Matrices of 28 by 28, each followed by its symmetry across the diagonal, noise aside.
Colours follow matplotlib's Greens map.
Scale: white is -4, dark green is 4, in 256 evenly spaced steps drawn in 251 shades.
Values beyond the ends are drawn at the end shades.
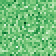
neither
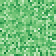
antisymmetric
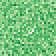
symmetric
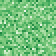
neither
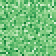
antisymmetric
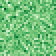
antisymmetric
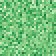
neither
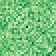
symmetric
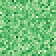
antisymmetric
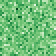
neither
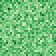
symmetric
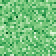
neither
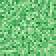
symmetric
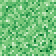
symmetric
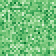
antisymmetric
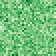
antisymmetric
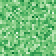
antisymmetric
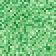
symmetric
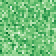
neither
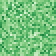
neither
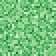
symmetric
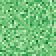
antisymmetric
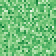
neither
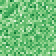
symmetric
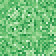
symmetric
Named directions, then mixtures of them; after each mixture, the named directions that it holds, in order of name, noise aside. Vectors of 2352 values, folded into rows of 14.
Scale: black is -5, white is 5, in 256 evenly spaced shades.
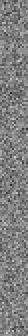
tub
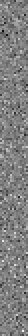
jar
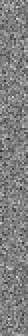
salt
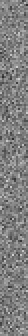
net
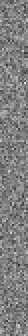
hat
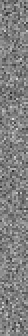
hat, tub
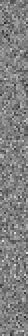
hat, jar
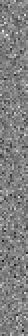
jar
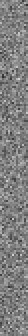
net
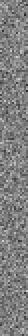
jar, net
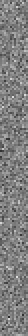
salt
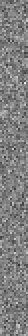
hat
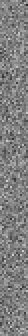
net
